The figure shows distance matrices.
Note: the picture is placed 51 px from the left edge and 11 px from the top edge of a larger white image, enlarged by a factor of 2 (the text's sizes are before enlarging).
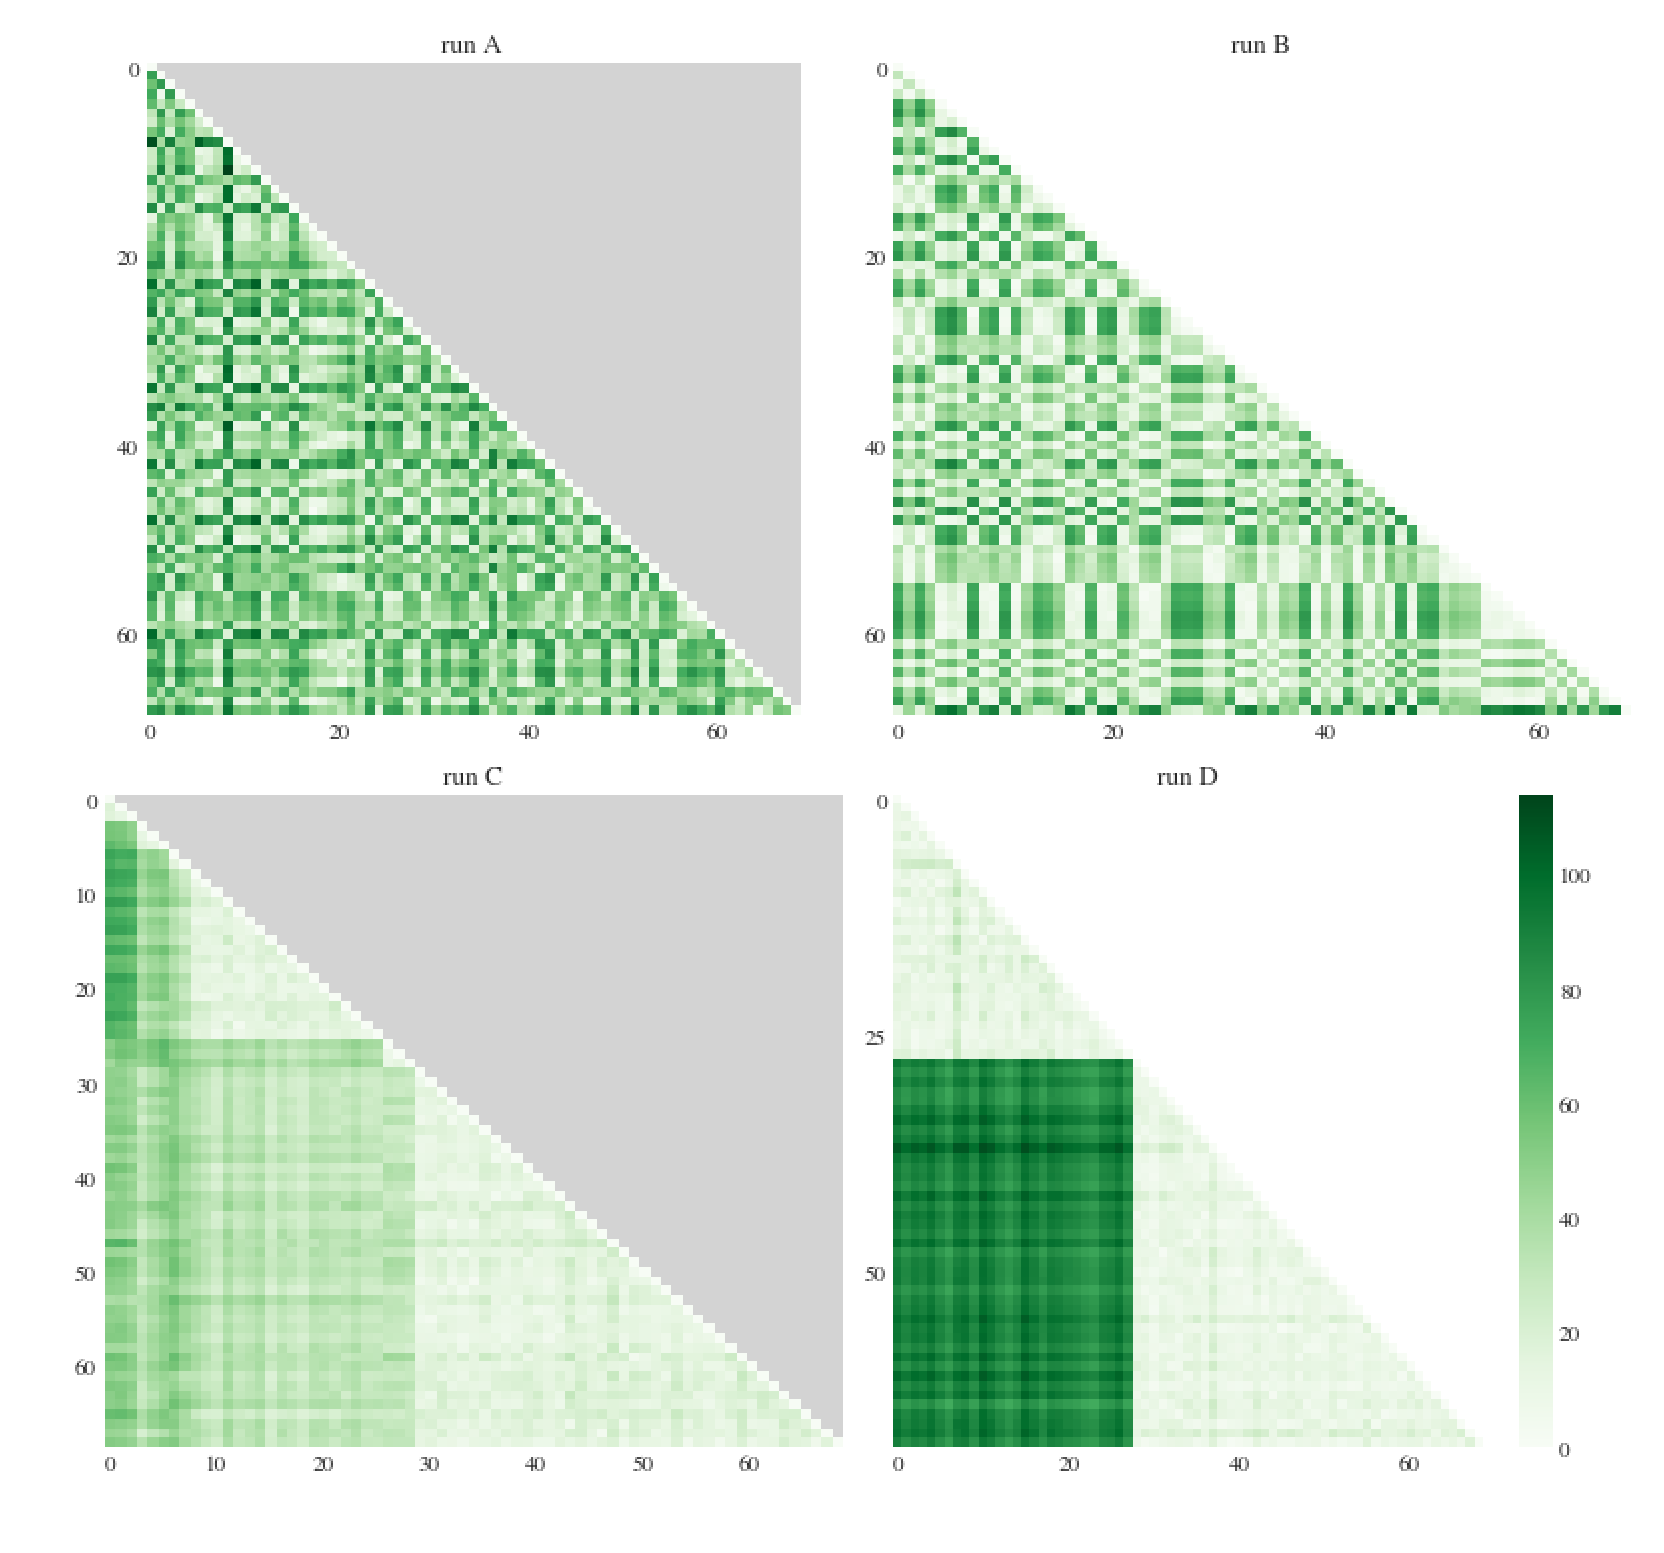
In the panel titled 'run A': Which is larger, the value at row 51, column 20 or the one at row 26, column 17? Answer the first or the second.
the first
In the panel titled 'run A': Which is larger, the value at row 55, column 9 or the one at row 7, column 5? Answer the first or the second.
the first
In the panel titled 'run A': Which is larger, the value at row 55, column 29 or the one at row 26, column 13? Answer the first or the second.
the second
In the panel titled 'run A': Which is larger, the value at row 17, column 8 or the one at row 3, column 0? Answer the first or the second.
the first
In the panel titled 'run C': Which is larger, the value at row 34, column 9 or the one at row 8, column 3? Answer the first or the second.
the second
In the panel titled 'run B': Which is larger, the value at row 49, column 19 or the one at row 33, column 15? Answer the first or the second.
the first
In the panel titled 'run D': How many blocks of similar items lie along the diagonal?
2
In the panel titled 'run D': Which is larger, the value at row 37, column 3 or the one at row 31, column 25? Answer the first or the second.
the first
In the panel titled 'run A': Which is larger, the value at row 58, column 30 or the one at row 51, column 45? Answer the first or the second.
the first
